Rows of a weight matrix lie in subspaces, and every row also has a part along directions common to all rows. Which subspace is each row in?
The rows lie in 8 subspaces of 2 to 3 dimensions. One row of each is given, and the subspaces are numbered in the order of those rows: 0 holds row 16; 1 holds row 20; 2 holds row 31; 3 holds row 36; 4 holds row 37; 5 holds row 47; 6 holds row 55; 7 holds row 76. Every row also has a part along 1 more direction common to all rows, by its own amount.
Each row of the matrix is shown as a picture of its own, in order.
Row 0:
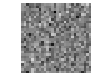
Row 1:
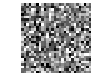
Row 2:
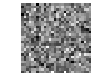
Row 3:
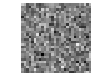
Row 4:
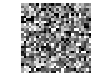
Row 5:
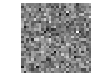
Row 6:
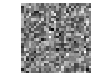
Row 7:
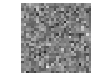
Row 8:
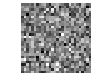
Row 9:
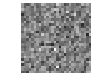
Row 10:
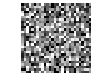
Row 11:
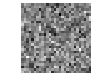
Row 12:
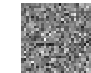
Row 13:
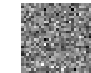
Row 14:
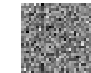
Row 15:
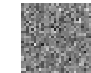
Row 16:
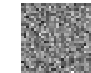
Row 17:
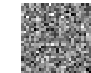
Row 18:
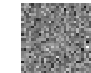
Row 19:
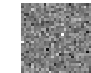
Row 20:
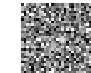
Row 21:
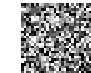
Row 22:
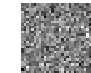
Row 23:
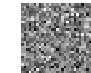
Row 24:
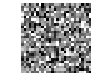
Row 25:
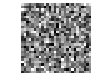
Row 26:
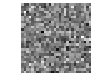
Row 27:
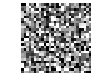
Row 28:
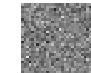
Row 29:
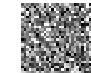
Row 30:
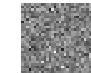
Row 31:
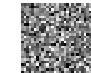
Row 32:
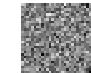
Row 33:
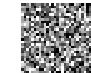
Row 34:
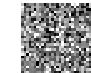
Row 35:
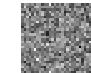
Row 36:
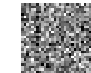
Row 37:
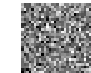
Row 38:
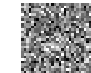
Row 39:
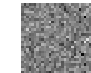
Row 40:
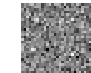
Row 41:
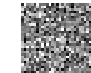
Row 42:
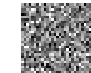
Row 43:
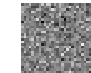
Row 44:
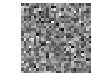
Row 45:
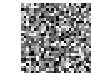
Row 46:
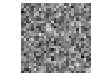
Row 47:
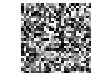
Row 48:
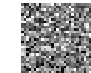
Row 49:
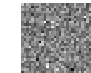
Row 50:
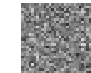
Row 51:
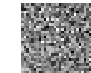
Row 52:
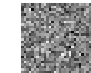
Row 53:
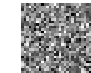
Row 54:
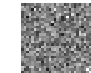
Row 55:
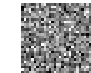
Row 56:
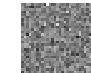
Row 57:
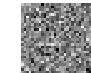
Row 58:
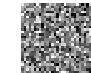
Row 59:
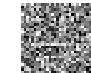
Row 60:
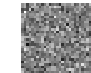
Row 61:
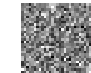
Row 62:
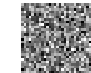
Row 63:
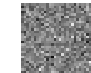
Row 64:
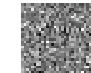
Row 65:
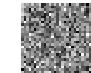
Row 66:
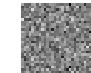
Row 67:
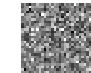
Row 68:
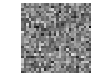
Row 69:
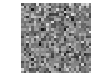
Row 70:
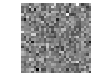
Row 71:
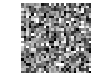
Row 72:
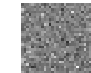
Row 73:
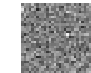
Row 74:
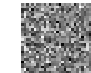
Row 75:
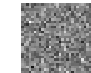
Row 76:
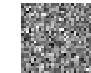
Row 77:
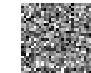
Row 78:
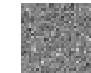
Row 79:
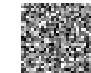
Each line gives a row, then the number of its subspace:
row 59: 4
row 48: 5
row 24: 1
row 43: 6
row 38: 1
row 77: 5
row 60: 0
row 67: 7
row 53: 4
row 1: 3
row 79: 0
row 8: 2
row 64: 4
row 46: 4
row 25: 0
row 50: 2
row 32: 3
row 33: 6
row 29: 2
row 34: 5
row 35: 1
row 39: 6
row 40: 1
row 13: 5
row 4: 5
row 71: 1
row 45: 2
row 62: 1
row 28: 6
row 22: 7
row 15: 7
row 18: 1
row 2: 3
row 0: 0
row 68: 3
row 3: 0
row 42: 3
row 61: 7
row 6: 5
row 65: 6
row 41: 1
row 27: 0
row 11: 4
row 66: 3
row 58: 3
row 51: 4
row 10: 7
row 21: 2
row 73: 6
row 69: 3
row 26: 1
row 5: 4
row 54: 4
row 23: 5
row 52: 6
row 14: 7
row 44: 6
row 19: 3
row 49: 2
